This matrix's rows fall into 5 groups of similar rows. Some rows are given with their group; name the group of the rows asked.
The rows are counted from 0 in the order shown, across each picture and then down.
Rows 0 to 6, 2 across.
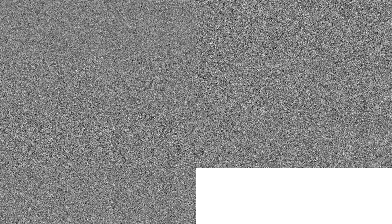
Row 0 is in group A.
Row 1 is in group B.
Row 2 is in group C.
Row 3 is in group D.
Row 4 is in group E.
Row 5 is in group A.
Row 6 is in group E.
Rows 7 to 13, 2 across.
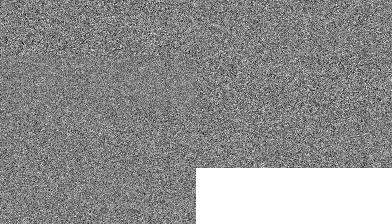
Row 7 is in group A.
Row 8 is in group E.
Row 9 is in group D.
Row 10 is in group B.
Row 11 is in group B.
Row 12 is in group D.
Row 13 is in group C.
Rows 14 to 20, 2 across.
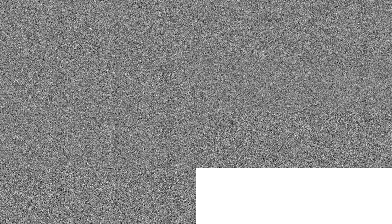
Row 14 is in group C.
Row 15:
D
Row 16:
E
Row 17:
A
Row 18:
E
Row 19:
B
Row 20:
E
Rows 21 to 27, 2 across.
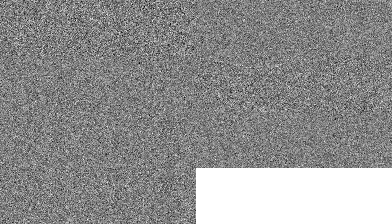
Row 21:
B
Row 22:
A
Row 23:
C
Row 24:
D
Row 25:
E
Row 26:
C
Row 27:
E
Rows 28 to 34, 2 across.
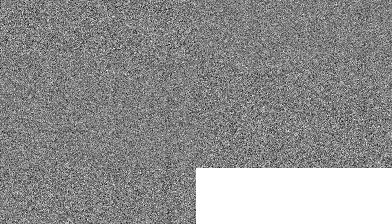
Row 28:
A
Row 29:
E
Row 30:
E
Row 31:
D
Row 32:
D
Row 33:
B
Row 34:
E
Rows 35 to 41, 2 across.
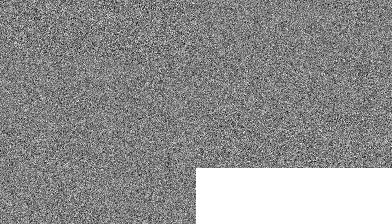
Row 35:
B
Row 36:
C
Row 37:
C
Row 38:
E
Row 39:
D
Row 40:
A
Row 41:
C
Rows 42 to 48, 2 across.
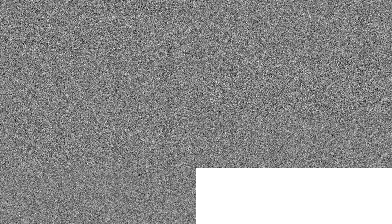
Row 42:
A
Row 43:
E
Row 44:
E
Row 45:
B
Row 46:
E
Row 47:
B
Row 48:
C
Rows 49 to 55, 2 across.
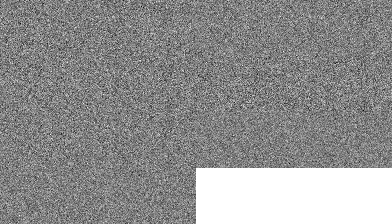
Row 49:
A
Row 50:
E
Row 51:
E
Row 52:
D
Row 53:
E
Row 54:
C
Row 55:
C
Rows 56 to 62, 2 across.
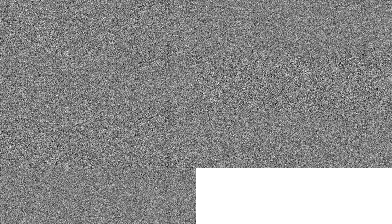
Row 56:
D
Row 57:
D
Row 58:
D
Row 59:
B
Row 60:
D
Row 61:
C
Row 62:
A
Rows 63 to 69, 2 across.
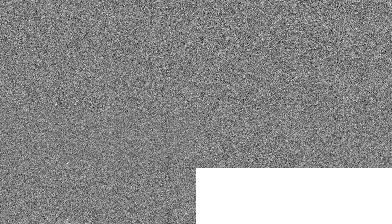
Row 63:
B
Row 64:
A
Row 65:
C
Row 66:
A
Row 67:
D
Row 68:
C
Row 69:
D
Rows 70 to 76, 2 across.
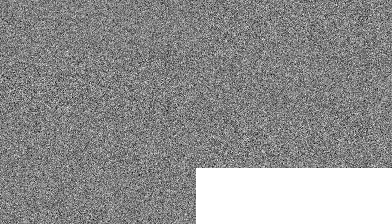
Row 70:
D
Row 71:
E
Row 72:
D
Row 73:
B
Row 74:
B
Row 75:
E
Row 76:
C
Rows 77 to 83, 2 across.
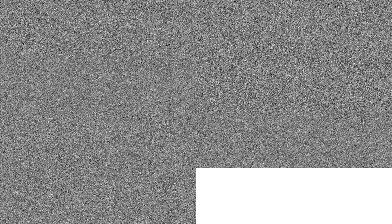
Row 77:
A
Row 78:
C
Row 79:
A
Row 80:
B
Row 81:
C
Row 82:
D
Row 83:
E
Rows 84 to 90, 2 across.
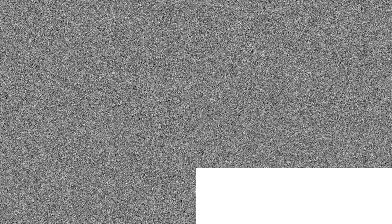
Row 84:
E
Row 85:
D
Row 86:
A
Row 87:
B
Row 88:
C
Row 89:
A
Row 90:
B
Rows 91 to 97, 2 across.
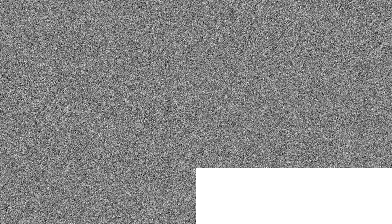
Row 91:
C
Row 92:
B
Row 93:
D
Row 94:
E
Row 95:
B
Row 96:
A
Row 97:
A
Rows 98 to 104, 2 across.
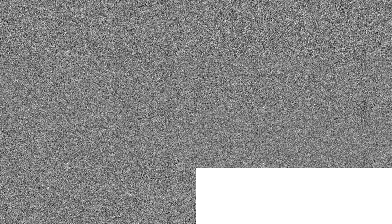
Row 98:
D
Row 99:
B
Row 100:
E
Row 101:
D
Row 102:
D
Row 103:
D
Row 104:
A
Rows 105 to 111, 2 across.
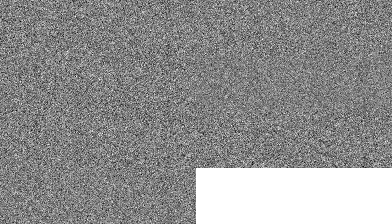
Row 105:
D
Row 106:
C
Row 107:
B
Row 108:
E
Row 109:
B
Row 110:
D
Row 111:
E
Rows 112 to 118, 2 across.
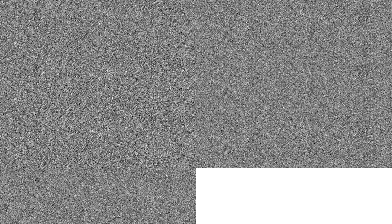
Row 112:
B
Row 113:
E
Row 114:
B
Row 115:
E
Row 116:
B
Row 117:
E
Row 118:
A
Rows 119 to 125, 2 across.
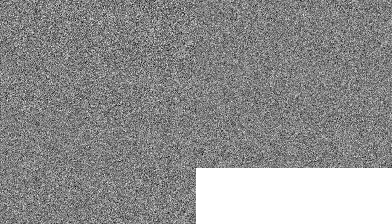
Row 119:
B
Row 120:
B
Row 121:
A
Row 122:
C
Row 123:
A
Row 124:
A
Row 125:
B
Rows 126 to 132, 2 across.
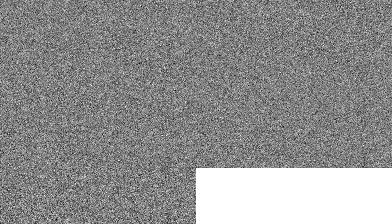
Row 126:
A
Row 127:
B
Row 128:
C
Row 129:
E
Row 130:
D
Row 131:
D
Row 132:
D
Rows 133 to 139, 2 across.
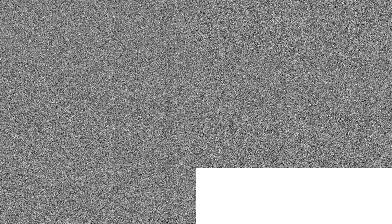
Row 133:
E
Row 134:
C
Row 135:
D
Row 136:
A
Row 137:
E
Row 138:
B
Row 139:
D
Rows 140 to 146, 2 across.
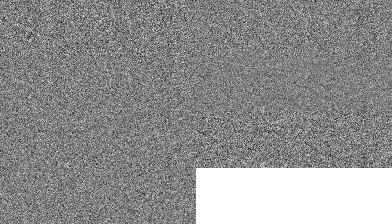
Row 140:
E
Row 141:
E
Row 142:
E
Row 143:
D
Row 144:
D
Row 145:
D
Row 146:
C
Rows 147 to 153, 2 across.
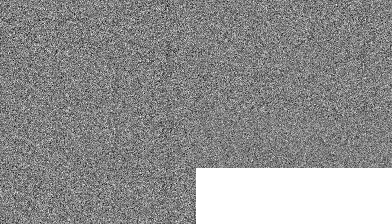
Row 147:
D
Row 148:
E
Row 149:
E
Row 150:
D
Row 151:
E
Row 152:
C
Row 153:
E
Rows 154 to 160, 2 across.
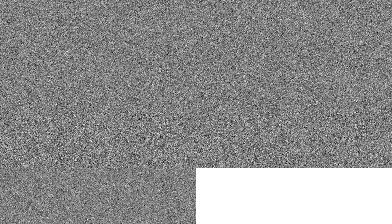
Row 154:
D
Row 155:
B
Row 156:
C
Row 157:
A
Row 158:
C
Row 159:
C
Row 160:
E
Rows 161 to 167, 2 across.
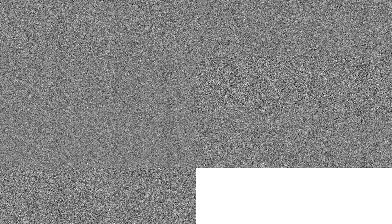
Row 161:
C
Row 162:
A
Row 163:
E
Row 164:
E
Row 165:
E
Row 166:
D
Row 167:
C
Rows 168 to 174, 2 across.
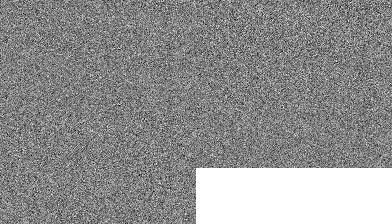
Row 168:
A
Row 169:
B
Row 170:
A
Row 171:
E
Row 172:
B
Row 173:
B
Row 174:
C
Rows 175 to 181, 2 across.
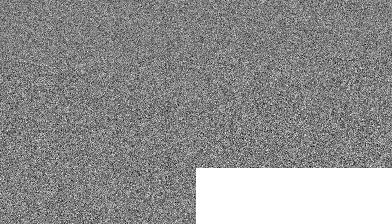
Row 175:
E
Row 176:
A
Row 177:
D
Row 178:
C
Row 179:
D
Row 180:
B
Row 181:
C
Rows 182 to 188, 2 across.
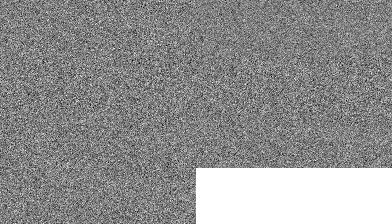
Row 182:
A
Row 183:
A
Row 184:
C
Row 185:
B
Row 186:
D
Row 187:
A
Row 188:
B
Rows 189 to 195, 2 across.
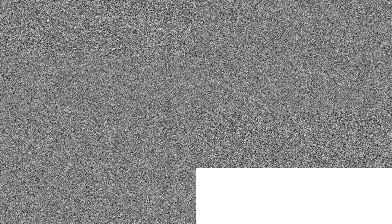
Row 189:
A
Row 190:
B
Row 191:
D
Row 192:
E
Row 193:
E
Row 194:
B
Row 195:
A
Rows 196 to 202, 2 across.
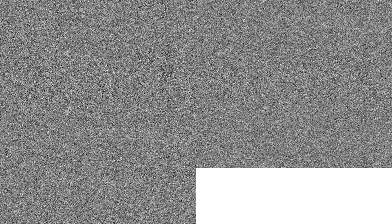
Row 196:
D
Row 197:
A
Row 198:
E
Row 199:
E
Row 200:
A
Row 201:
D
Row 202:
B
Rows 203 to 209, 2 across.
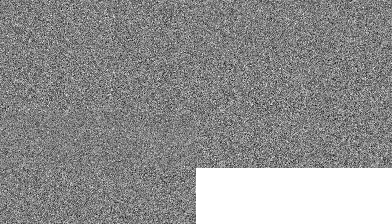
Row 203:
E
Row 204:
B
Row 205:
E
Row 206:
C
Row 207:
A
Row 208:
C
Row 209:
B
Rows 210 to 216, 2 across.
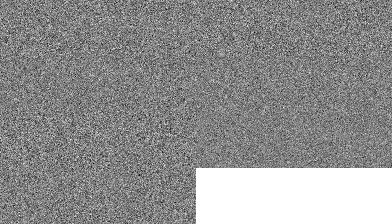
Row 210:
A
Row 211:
C
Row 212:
B
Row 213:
E
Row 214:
C
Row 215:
A
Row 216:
C
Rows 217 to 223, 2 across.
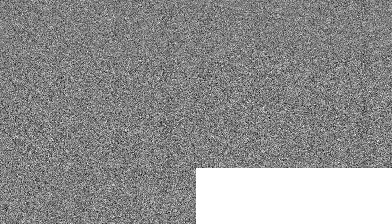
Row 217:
E
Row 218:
D
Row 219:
E
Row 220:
D
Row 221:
E
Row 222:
E
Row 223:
A
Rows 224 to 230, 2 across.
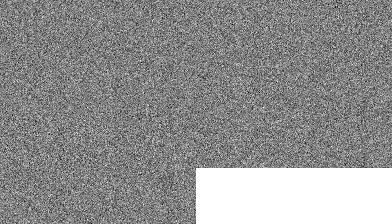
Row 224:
B
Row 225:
C
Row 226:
E
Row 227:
D
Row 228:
C
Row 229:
D
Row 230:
E
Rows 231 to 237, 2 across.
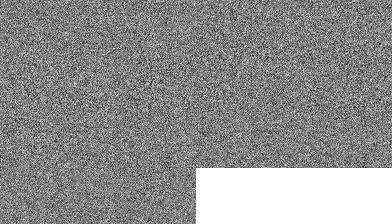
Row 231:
A
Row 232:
B
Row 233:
C
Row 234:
B
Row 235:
D
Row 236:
D
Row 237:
C
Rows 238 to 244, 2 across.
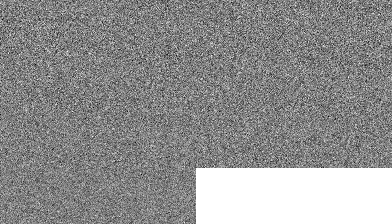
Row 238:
D
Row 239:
B
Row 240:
C
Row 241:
B
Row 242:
A
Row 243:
C
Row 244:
A
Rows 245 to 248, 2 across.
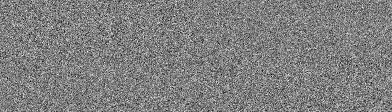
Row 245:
E
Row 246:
A
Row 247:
B
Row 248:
B
